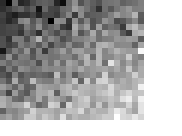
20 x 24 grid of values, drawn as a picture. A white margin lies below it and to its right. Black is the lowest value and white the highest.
The top left is the ninth with the lowest average. Neither half mirrors the other. Values rise toward the bottom right. The bottom right is the ninth with the highest average.
